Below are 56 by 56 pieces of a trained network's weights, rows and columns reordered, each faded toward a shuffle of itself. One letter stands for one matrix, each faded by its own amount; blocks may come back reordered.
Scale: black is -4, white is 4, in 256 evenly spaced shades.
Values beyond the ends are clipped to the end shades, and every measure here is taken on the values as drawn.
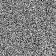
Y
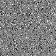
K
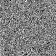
Y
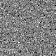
K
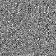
K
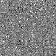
K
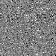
K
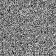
Y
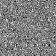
K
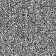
Y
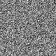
Y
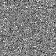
K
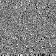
K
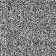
Y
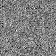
Y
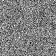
Y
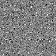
K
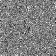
K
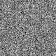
Y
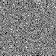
K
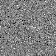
K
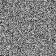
Y
